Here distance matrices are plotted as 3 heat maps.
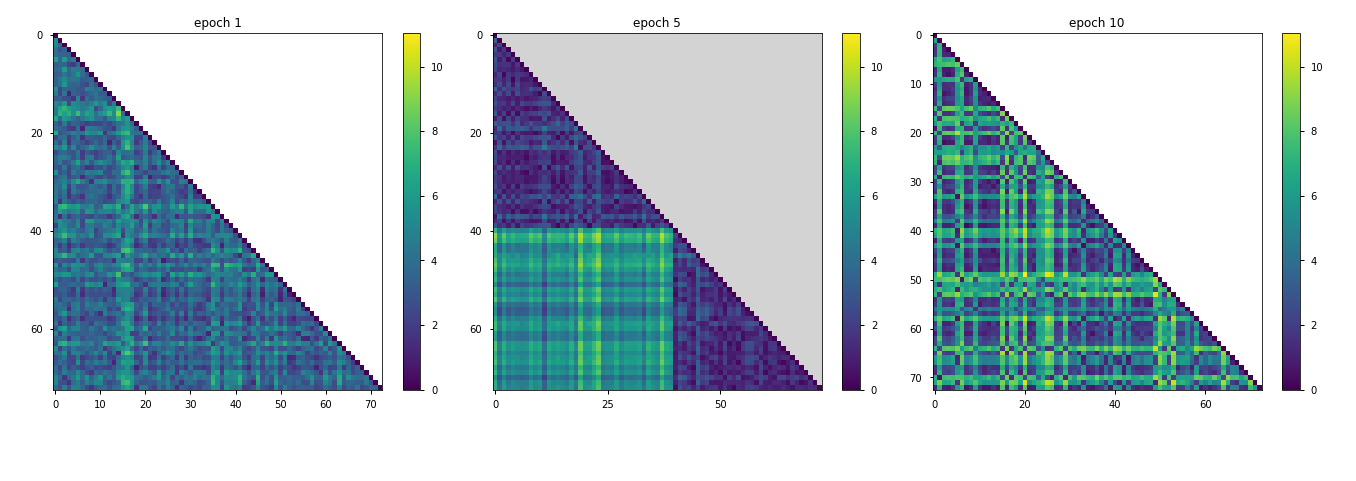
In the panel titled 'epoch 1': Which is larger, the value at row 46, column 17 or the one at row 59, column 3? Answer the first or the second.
the first
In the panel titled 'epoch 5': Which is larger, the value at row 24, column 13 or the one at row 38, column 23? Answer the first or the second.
the second
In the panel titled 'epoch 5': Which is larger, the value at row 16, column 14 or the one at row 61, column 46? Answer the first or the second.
the second
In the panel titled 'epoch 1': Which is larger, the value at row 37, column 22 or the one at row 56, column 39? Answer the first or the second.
the second
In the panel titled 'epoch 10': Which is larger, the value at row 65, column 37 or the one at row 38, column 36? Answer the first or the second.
the second
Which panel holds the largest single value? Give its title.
epoch 10
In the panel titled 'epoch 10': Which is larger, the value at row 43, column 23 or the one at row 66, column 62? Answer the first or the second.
the first
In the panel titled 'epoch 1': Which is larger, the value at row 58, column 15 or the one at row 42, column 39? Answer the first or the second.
the first
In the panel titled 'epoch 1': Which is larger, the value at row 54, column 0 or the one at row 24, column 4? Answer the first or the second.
the first
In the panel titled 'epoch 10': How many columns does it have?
73
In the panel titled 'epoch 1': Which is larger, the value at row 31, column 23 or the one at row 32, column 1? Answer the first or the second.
the second
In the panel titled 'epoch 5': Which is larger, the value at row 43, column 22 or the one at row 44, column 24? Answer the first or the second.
the first
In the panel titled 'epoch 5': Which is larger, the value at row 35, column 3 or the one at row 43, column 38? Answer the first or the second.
the second
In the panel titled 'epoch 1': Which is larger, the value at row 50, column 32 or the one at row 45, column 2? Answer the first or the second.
the second
